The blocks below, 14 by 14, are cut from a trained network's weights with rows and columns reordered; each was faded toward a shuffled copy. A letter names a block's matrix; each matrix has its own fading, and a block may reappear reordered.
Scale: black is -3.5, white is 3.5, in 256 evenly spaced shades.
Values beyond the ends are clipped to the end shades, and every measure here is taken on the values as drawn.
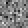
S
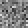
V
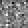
S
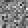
S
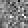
V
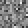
V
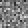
V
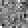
S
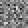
S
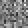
S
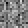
S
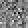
S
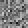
V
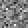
V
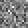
S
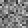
V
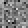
S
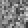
V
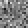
V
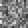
S
